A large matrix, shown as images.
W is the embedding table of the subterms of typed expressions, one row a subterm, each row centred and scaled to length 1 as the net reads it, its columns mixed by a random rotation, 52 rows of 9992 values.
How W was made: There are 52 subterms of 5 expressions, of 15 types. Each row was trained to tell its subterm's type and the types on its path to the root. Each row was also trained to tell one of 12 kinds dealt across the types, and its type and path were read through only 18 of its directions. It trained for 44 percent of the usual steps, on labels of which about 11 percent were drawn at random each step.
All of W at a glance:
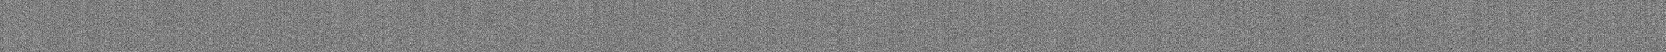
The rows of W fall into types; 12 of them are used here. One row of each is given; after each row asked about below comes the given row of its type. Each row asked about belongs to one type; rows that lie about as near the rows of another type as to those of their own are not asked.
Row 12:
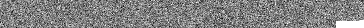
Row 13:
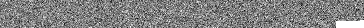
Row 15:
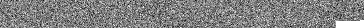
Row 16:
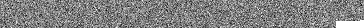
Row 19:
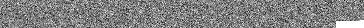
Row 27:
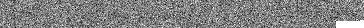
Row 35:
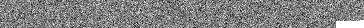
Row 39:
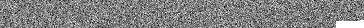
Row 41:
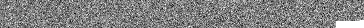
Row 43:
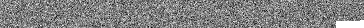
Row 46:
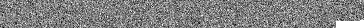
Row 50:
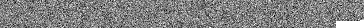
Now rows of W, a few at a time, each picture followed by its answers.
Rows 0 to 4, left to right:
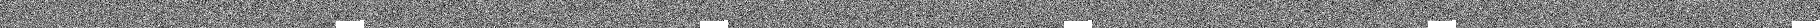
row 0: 15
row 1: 13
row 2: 16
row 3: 15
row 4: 41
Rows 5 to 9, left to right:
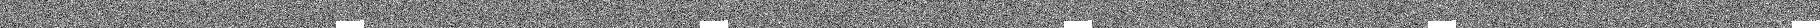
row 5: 50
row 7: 12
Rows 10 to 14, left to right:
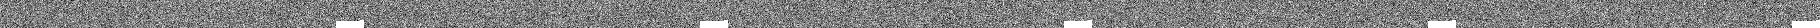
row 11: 16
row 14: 15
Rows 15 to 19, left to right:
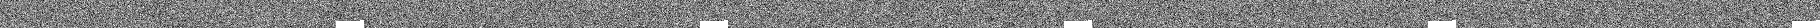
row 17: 35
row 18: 39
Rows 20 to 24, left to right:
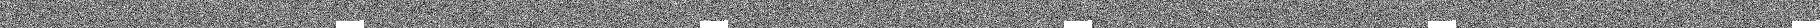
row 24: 50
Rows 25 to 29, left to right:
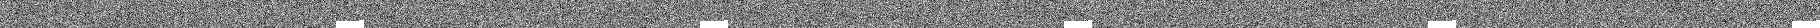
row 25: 39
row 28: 43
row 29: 13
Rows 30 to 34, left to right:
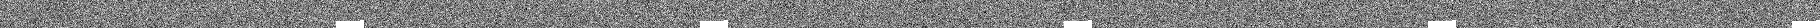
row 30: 41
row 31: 41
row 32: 41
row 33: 43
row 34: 19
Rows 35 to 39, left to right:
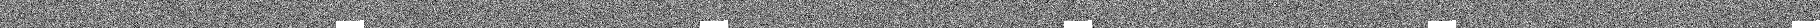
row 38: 39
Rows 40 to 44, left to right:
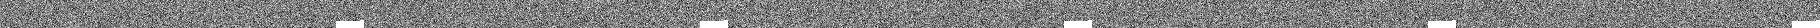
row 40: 39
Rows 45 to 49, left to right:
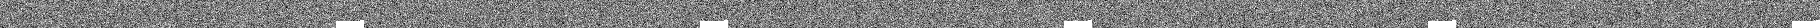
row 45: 19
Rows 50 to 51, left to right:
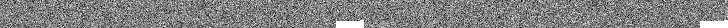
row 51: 15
